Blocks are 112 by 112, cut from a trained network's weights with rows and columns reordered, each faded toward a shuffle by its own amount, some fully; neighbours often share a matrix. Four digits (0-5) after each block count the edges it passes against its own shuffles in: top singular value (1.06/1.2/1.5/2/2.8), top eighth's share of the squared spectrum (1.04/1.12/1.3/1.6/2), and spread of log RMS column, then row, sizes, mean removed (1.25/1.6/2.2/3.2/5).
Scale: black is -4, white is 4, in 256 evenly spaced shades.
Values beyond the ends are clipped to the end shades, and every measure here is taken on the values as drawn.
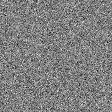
0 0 0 0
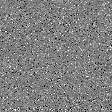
3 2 0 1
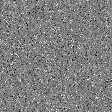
1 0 0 0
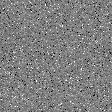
0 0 0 0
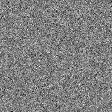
2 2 0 0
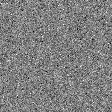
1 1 0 0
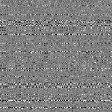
5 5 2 4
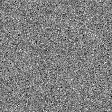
1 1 0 0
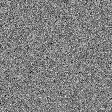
0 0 0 0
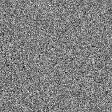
2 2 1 1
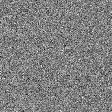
1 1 0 0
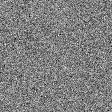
0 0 0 0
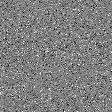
2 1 0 0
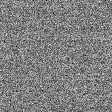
1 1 0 0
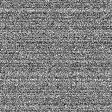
4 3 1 1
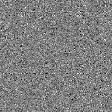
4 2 2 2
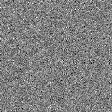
3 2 1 1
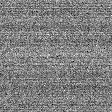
4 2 0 1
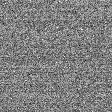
2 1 0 0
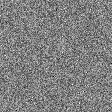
0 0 0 0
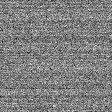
3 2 0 0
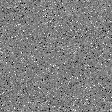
2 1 0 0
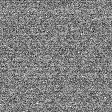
3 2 0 0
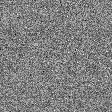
1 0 0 0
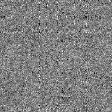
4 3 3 1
